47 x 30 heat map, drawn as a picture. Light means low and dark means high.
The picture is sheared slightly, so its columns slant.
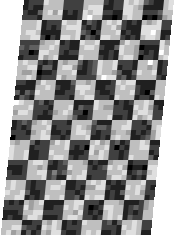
Neither half mirrors the other. On average the colour sits 50% of the way up the scale. The values fall into two levels. A checkerboard runs through the table.
